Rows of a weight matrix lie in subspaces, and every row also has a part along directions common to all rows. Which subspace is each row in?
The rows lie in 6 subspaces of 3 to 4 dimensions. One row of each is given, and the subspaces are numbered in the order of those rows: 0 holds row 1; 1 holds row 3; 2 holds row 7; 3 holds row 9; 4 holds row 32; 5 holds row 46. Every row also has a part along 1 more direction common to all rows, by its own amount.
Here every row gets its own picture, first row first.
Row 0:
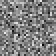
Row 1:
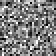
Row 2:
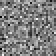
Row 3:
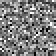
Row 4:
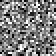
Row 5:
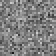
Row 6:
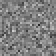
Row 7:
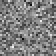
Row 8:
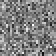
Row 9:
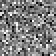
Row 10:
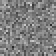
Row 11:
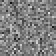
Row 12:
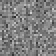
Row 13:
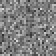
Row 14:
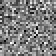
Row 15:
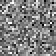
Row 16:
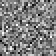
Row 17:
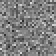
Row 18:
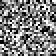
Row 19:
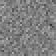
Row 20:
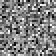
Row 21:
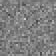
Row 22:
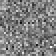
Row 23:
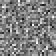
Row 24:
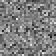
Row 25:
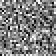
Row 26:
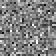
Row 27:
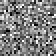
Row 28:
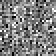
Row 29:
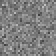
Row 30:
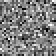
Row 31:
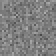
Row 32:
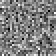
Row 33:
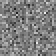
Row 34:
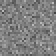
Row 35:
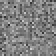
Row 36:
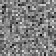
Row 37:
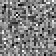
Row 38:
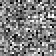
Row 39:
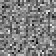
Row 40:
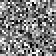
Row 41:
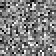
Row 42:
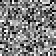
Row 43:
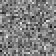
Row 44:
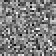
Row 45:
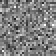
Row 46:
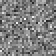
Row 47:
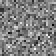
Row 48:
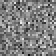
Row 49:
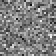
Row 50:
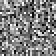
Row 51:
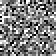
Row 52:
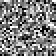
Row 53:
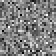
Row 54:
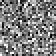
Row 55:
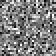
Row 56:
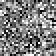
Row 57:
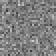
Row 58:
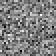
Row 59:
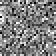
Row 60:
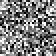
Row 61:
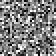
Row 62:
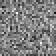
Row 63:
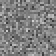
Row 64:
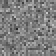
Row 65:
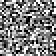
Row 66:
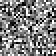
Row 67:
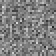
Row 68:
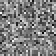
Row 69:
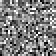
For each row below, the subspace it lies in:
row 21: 5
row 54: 3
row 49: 2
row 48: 2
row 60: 2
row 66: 5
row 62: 4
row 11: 3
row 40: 2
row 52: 1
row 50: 0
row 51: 1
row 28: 5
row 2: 0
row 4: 4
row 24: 2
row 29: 3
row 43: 5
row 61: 4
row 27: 3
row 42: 1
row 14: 1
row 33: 5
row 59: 1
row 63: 3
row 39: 4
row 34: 4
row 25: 4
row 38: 3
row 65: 4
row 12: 5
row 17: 0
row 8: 2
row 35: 0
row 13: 0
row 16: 3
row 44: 1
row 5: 3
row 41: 2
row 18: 1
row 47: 0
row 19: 1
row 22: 2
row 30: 1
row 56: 3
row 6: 3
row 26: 3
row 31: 5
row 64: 0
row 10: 2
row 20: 4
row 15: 4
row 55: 4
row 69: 1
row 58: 2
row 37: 5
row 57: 2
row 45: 0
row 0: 3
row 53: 2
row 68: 0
